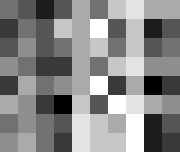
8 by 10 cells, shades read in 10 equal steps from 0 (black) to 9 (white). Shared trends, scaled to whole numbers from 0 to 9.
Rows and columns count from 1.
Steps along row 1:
down down up up down up up down same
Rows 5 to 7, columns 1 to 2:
2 6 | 6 5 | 4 5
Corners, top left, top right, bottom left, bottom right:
4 6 5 2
